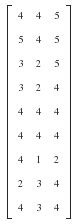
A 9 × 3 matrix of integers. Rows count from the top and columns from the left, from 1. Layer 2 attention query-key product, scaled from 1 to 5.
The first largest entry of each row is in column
3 1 3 3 1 1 1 3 1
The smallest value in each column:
2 1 2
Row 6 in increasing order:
4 4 4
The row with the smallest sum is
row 7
